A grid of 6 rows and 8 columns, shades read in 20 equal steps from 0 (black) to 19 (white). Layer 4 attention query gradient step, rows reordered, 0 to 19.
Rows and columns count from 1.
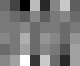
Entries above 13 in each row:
2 0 0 0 0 2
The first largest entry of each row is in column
7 4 3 3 3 3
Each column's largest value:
10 12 19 14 15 10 15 12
